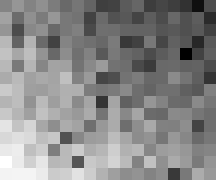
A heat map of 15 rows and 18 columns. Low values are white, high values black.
The texture is fine-grained noise. There are no regular stripes. There is an overall slope up to the top right. The values follow a bell shape. Neither half mirrors the other. The bottom left is the ninth with the lowest average.
